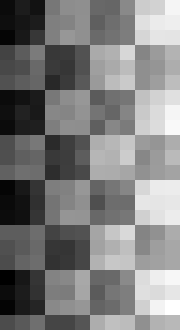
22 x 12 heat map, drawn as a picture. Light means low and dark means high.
Grain: checkered. Average level on the scale: 50%. Slope: up to the left. Lone odd cells: none.
